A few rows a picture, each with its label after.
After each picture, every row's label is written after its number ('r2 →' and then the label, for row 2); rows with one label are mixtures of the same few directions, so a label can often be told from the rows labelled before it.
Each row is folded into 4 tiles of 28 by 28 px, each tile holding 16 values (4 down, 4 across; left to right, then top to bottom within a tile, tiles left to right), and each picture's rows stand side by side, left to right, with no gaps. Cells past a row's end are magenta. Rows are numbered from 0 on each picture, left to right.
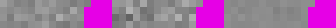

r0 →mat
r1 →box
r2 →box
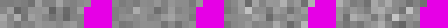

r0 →box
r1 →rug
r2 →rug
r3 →mat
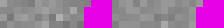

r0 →mat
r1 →rug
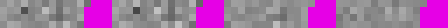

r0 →rug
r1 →rug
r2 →rug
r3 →box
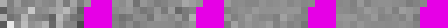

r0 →mat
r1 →box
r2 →mat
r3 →box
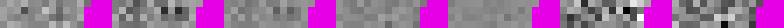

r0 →rug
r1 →box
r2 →box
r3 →rug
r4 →mat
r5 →box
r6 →rug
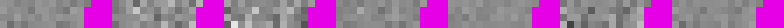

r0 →mat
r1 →rug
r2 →mat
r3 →rug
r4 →box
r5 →mat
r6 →mat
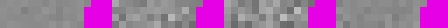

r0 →rug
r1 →mat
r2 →mat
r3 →mat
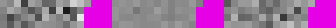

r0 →box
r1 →rug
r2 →mat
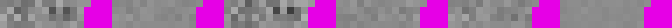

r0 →box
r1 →box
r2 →box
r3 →box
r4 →box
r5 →rug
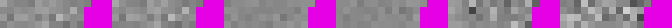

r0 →mat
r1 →mat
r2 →mat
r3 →box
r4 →rug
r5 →box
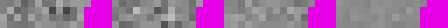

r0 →box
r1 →rug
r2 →box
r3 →mat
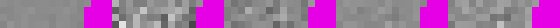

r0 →mat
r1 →mat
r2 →rug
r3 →rug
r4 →rug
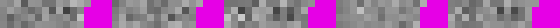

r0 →box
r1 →mat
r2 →box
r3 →rug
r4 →box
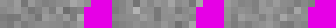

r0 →box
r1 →rug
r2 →mat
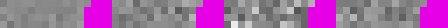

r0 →mat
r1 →box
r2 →mat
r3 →box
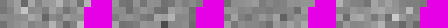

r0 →rug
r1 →rug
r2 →mat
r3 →mat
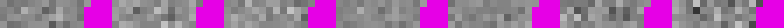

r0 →rug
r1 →rug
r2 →box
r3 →rug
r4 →mat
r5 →box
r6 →rug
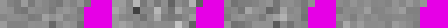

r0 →rug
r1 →rug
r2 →rug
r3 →mat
